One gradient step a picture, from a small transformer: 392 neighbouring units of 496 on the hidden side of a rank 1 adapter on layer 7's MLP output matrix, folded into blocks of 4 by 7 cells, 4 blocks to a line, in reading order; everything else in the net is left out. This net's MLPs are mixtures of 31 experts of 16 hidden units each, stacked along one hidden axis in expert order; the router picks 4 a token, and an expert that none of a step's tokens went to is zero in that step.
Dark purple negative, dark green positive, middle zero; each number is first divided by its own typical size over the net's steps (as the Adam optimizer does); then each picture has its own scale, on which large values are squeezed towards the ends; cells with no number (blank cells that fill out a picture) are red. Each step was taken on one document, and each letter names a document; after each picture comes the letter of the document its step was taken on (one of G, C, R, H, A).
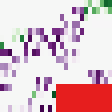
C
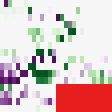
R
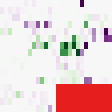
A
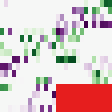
C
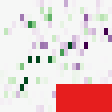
A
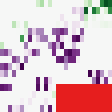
C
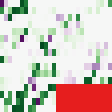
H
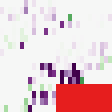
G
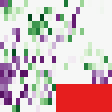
R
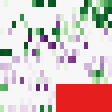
C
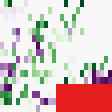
R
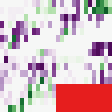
H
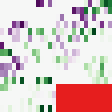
C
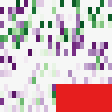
H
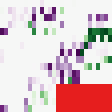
G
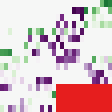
C
